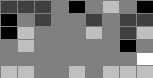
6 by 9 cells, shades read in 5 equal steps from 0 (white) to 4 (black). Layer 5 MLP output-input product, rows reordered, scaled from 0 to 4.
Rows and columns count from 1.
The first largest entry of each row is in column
5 1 1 8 1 3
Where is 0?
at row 5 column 9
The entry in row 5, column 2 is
2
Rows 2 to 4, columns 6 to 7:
3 2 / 1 2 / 2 2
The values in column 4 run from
2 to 2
